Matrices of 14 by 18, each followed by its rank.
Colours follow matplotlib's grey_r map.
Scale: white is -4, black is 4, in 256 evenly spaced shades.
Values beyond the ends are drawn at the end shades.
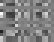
two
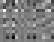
two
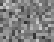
full rank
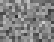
full rank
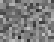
full rank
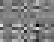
two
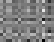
two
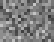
full rank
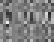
two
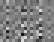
two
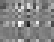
two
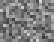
full rank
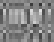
two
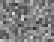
full rank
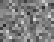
full rank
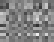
two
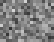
full rank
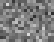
full rank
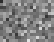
full rank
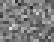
full rank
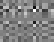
two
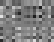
two
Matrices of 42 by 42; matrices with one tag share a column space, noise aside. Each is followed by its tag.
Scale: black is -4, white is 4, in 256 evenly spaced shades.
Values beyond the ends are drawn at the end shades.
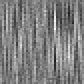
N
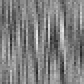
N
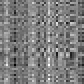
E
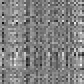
E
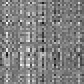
E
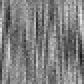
N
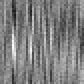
N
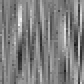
N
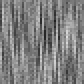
N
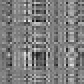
E
